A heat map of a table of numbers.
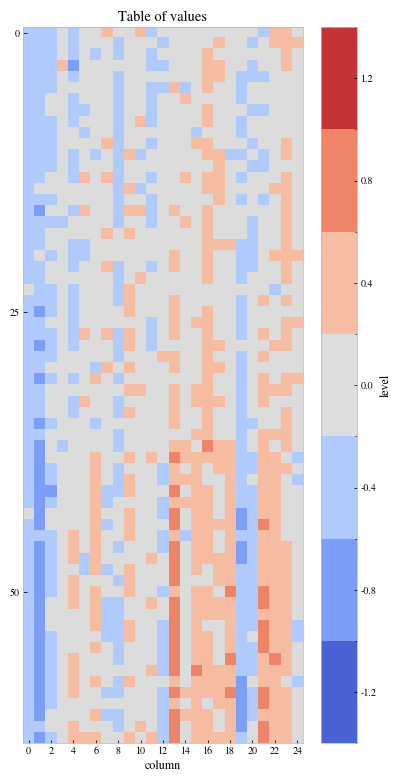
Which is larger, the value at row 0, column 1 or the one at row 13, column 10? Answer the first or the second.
the second
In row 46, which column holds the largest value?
13
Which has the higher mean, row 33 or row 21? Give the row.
33
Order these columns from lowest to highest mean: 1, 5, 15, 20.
1, 20, 5, 15
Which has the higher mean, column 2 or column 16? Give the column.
16
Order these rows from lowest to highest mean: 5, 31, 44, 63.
5, 31, 44, 63
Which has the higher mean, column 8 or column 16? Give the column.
16
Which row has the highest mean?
63
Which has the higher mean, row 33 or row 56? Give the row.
56
